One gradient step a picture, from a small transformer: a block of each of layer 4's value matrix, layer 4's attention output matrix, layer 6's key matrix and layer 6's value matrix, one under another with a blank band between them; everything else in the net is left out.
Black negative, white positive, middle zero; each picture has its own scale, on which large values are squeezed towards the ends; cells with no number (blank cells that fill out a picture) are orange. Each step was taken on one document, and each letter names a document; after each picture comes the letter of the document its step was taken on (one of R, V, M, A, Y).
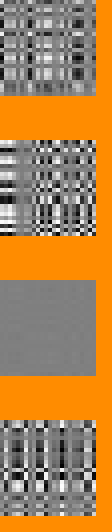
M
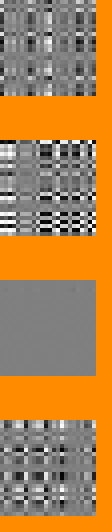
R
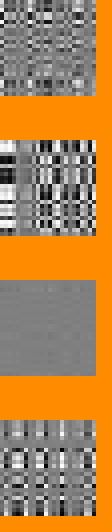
R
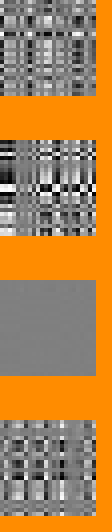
R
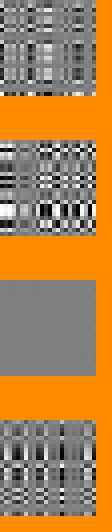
M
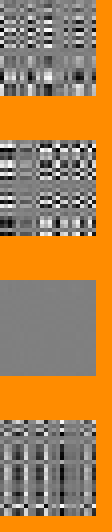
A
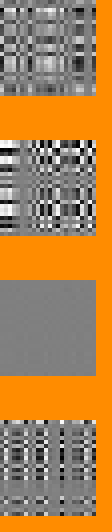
M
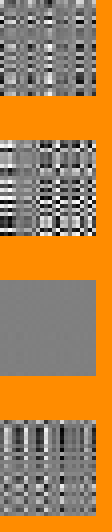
A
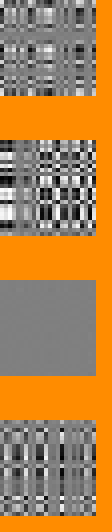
M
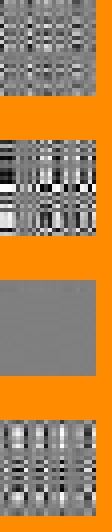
R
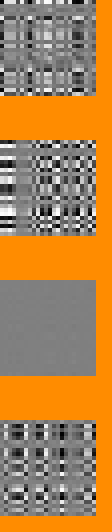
A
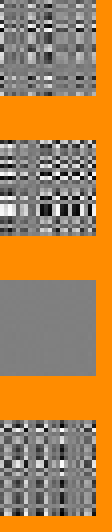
A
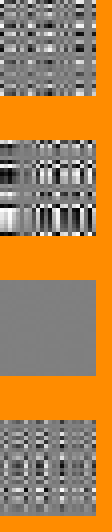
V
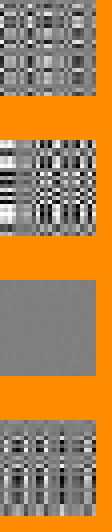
M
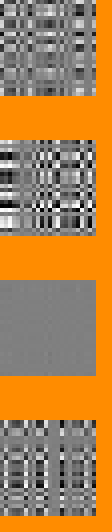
V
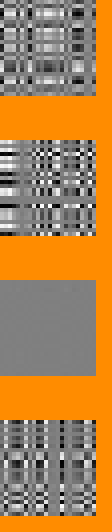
V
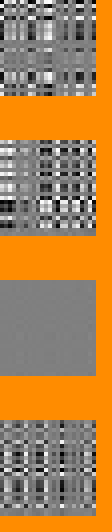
A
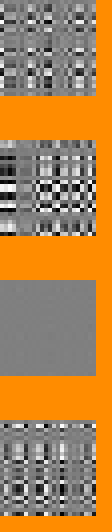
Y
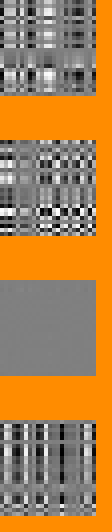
A
